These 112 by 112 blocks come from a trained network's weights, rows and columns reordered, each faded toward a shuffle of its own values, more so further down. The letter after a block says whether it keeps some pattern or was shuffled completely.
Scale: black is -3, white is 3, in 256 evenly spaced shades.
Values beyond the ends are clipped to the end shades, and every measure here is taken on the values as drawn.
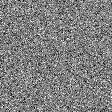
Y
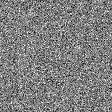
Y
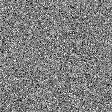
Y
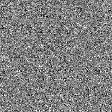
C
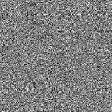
C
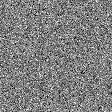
Y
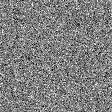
Y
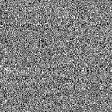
C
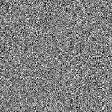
C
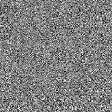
C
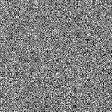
C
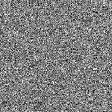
C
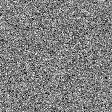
Y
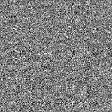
C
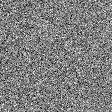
Y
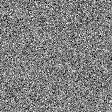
Y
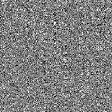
C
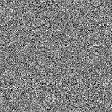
C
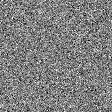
Y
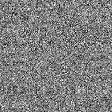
C
